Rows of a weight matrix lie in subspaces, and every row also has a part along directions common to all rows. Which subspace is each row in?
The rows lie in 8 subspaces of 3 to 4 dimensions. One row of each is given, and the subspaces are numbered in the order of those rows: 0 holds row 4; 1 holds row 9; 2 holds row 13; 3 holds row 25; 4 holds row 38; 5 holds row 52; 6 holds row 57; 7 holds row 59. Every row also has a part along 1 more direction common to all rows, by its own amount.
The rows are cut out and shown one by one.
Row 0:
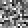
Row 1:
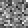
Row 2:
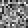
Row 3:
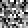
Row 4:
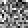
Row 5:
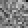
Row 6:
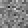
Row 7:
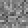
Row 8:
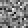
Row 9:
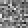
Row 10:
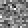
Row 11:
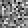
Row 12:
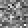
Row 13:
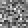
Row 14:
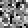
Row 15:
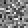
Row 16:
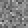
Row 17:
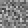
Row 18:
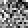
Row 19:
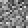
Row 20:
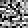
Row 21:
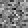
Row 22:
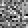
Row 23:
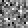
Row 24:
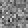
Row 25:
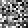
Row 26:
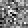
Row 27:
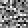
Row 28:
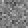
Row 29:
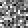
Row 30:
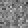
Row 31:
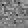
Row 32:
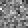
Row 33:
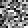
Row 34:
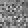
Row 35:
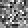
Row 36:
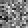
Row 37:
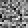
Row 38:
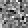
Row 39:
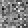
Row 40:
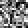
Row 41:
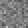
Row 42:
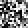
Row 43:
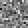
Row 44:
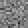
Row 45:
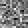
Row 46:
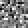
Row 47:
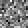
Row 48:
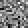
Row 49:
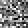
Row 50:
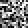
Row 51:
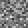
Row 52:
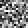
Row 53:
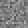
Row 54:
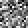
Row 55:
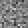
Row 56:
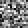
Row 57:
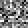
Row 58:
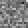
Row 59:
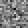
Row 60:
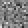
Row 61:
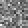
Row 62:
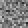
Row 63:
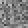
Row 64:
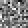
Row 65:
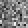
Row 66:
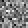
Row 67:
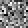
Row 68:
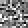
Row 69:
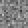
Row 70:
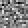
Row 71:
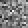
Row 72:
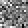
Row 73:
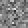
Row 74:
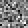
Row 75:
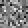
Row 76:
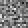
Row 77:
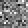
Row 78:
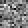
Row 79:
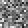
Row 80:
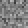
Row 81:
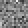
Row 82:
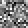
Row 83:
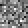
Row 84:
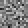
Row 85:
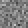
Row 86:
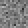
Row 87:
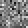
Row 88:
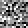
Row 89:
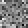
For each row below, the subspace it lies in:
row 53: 7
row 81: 4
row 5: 0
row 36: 6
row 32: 4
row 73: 7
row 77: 1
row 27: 7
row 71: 1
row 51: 0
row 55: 4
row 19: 1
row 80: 7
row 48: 1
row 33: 4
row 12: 0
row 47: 2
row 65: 6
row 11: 3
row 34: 4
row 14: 0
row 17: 2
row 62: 5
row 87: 2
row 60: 3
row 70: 3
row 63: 0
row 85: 5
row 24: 7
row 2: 3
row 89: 3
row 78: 6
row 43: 4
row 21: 7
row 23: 5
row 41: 2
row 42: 6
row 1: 0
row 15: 1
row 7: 6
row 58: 0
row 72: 3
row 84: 1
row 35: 7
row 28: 2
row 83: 5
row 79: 3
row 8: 1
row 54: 1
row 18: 0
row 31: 3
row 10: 6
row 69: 5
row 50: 1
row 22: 2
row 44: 1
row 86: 5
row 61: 7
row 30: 4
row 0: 4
